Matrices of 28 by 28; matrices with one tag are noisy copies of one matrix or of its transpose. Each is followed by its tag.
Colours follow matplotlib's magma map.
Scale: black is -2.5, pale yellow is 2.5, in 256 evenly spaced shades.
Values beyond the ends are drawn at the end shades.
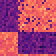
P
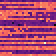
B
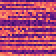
B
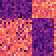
P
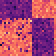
P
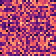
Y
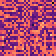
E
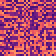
E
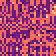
E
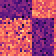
P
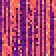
B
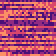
B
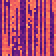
B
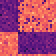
P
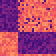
P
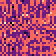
E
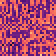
E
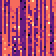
B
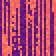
B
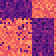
P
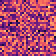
Y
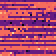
B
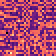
E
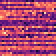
B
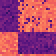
P
